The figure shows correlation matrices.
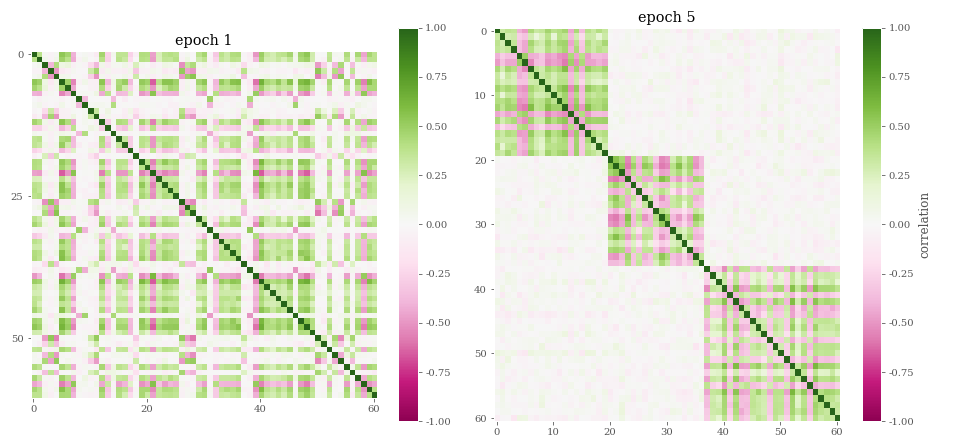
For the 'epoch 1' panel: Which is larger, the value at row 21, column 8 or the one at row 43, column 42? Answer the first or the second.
the second
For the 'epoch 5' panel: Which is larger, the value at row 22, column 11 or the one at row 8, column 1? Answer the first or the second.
the second
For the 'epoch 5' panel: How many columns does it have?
61
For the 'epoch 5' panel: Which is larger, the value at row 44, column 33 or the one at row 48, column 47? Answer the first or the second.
the first
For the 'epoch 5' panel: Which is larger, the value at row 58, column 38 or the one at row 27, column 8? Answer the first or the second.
the first
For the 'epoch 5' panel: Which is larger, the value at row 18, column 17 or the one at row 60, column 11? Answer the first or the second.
the first
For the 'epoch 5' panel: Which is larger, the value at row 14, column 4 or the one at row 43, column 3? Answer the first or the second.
the second
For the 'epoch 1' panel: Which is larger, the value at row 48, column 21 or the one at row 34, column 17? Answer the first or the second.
the second
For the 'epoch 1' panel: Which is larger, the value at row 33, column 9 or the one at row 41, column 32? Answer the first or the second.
the first
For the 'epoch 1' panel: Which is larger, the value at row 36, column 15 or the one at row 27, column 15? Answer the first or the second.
the first
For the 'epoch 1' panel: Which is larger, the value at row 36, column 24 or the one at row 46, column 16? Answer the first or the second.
the first
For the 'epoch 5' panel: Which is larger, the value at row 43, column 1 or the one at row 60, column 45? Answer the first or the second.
the second
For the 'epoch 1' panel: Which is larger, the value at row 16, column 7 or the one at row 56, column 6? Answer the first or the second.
the second
